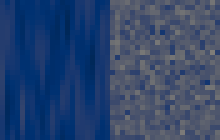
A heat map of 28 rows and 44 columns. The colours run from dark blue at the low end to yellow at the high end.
It is made of 1 by 2 panels. Panel 1,1: very low, streaked downward, faint in contrast. Panel 1,2: low, fine-grained.
